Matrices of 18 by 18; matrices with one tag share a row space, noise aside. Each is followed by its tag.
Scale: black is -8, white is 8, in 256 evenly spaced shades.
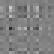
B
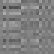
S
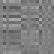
S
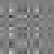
B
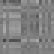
S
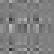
B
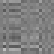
S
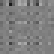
B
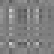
B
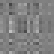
B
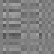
S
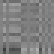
S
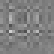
B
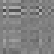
S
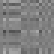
S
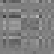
S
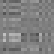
S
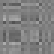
S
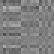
S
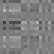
S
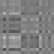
S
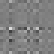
B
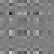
B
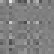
B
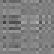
S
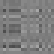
S
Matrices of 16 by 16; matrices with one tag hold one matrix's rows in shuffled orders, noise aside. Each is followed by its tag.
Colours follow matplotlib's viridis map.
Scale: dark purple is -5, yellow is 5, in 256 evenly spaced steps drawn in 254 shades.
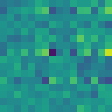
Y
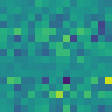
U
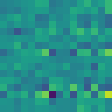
Y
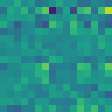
Y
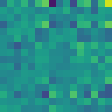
Y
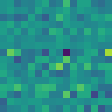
U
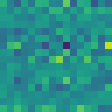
U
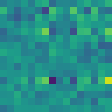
Y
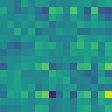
Y
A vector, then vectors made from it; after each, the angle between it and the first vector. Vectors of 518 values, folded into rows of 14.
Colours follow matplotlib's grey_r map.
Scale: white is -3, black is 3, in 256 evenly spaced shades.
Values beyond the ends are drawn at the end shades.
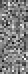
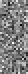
nearly opposite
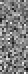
orthogonal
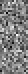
partly aligned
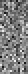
partly aligned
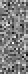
nearly opposite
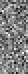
orthogonal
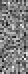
nearly parallel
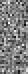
partly aligned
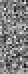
orthogonal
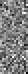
partly aligned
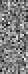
nearly parallel
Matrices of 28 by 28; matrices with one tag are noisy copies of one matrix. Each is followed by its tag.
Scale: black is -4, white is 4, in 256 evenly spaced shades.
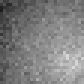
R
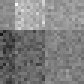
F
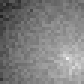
R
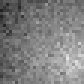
R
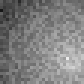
R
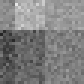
F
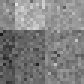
F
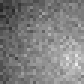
R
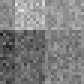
F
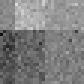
F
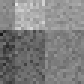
F
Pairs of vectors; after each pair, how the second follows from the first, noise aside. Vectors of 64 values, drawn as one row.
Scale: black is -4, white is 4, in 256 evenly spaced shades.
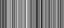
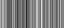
negated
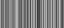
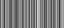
negated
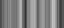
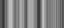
reversed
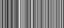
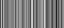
reversed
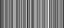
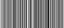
negated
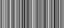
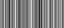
reversed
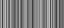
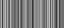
copied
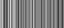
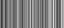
reversed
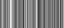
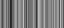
negated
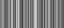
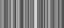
copied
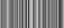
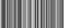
reversed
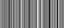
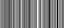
copied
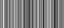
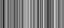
negated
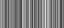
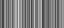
reversed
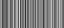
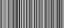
negated
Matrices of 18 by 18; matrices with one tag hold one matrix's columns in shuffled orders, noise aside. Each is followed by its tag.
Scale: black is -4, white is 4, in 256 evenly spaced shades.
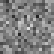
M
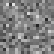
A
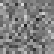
A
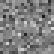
M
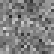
M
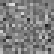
A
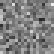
A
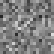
M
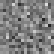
A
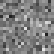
M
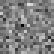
A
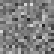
A
